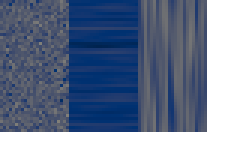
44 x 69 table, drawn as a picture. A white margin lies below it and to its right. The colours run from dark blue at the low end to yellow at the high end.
The table splits into one row of 3 panels. Panel 1,1: low, fine-grained. Panel 1,2: very low, streaked across, faint in contrast. Panel 1,3: low, streaked downward.
